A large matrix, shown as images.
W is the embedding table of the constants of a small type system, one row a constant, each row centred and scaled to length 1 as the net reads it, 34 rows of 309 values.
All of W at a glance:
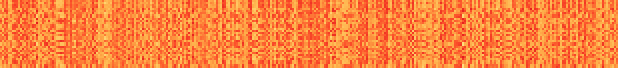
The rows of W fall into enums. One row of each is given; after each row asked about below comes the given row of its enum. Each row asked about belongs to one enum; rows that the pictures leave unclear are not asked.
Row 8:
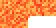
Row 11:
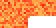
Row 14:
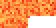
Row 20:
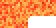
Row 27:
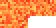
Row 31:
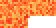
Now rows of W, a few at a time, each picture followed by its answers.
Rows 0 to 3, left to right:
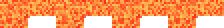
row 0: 31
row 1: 27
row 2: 31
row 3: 31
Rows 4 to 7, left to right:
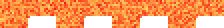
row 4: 14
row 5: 11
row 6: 27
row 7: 8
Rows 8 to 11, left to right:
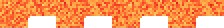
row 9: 11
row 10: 20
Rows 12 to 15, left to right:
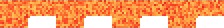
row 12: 31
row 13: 31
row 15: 20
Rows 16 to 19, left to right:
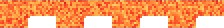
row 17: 11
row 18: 27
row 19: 27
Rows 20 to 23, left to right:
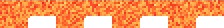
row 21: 8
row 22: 8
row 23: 20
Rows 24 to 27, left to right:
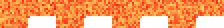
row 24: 14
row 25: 31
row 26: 20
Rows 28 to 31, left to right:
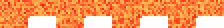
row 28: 11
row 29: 14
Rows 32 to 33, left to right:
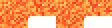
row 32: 8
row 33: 8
